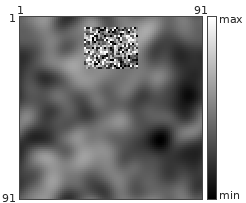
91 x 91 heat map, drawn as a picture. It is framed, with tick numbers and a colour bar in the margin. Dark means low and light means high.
Roughest part: top middle. Odd patch: rougher, in the top middle. Stripes: none. Ninth with the highest average: top middle.
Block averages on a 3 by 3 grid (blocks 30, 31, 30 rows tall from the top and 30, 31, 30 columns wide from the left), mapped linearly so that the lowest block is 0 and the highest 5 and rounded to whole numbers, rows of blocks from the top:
352 / 130 / 330
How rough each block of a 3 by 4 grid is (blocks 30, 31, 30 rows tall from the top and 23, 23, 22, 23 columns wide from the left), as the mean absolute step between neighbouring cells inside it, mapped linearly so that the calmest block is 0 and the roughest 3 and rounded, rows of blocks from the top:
0 3 3 0 | 0 0 0 0 | 0 0 0 0
